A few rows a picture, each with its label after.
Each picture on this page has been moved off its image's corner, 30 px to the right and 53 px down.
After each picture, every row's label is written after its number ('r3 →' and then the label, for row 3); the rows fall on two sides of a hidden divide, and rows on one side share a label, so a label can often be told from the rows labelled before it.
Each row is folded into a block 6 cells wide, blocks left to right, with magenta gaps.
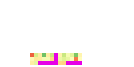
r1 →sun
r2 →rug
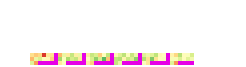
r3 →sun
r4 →sun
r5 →sun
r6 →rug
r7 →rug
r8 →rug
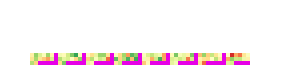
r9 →rug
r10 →rug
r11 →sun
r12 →rug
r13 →sun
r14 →rug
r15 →sun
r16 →sun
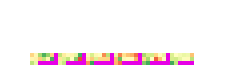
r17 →rug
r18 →sun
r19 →sun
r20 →sun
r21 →rug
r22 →rug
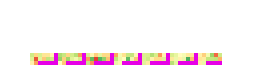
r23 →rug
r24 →rug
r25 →sun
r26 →sun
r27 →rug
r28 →sun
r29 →sun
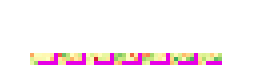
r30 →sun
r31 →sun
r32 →sun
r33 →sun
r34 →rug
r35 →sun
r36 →sun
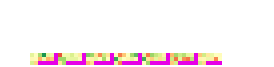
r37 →rug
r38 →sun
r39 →sun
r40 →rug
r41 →rug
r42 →rug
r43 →rug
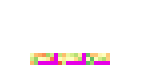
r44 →sun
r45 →rug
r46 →sun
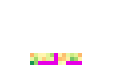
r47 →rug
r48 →sun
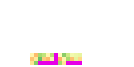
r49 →rug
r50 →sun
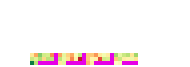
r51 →rug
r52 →sun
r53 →sun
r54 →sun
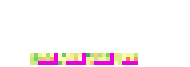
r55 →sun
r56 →rug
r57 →rug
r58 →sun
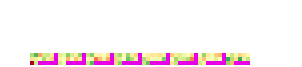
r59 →sun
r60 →rug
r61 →sun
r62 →sun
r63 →rug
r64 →sun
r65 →sun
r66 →rug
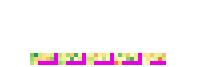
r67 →rug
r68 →rug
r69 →sun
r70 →sun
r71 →rug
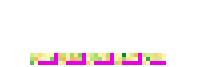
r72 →rug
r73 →rug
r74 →sun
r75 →rug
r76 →sun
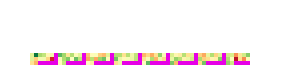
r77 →sun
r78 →sun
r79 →sun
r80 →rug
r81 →sun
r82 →rug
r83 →rug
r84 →rug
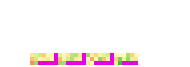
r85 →sun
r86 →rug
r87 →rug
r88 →sun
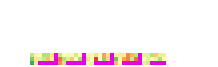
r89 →rug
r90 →sun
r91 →sun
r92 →sun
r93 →sun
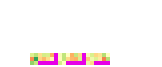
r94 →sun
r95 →rug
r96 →rug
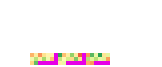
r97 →sun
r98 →sun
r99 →sun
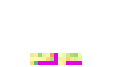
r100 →rug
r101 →rug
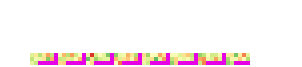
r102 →sun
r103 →sun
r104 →rug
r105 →sun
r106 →sun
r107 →rug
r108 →rug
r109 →rug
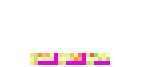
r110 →sun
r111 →sun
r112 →rug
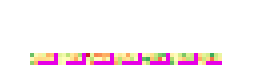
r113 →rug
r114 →rug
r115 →sun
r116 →sun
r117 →rug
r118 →rug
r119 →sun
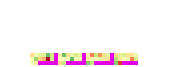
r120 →rug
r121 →sun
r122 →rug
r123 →rug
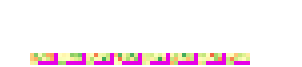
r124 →sun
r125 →rug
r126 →sun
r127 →rug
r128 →sun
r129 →rug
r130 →sun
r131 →rug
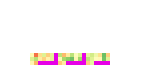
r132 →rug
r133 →rug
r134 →sun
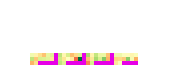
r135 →sun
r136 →rug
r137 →sun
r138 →sun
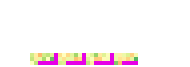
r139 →rug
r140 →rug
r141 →rug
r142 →rug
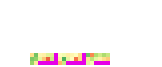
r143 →rug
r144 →sun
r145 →rug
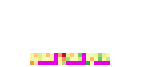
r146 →sun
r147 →rug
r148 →rug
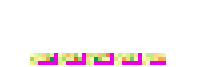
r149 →rug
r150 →rug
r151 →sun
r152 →sun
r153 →sun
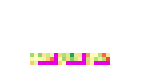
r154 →sun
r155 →sun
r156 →sun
